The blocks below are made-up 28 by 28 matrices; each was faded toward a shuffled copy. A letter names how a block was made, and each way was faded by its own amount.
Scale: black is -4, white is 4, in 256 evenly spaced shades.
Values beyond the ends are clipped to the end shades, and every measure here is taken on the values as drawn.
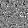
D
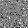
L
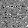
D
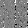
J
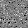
D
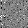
L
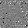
L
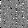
J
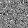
D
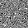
D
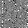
J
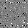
L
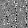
J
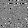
L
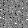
J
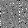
J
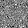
D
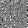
J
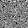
D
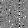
J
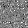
D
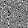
J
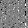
J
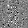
J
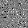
L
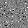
L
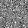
D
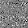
D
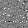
L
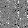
J
